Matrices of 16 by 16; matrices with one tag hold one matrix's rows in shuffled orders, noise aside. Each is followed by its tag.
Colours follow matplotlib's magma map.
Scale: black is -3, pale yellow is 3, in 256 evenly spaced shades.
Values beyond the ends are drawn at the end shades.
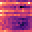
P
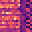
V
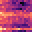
P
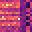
V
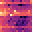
P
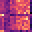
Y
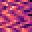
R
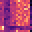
Y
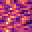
R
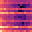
P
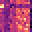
Y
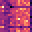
Y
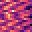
R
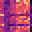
Y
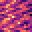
R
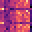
Y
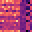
V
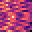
R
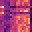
Y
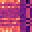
V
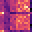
Y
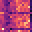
Y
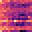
P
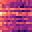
P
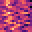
R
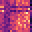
Y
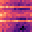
P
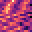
R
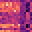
V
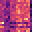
Y
